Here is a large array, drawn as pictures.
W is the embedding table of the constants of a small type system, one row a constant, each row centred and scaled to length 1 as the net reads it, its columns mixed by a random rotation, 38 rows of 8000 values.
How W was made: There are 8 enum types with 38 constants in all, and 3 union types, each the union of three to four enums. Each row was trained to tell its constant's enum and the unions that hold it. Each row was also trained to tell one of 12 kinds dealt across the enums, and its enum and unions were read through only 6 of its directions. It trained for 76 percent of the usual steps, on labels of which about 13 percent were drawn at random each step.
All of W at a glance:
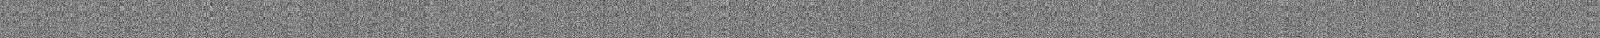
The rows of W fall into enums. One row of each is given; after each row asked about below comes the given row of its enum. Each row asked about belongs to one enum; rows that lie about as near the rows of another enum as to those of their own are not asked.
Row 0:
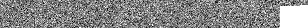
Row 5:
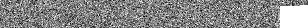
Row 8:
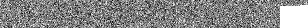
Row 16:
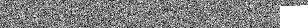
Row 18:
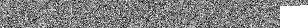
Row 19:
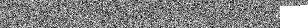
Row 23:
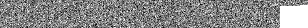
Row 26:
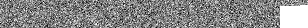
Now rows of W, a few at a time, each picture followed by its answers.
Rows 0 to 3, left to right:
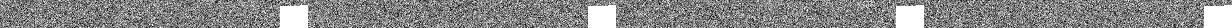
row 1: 8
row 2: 0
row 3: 16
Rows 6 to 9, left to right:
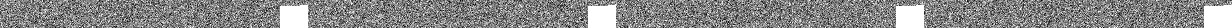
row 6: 18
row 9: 18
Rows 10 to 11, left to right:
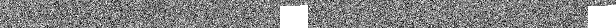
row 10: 8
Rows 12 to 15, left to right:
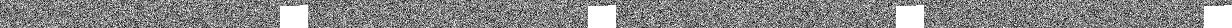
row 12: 23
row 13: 16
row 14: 16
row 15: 0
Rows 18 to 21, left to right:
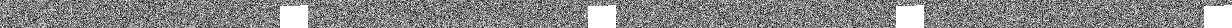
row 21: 18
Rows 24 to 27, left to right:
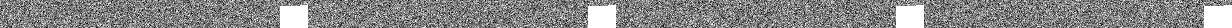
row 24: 8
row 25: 23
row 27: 0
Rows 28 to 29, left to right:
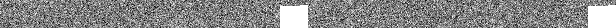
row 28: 19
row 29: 18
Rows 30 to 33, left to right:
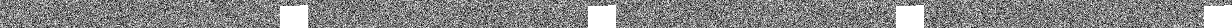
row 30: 8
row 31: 16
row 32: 0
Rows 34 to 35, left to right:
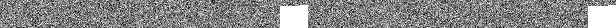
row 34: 18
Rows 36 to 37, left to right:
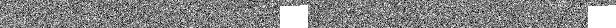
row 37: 0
